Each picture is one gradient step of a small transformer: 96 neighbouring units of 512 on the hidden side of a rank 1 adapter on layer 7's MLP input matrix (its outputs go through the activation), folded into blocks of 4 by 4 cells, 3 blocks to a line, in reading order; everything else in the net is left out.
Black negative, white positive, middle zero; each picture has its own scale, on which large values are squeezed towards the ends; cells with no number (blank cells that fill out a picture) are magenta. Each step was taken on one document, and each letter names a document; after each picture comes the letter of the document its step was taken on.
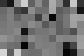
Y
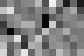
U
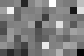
U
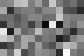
U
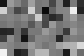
Y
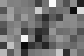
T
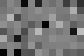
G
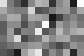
G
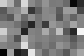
G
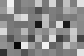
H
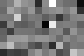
T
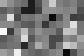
Y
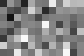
Y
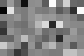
T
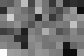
Y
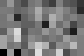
G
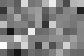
U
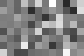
U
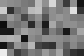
T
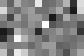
G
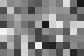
T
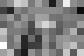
U
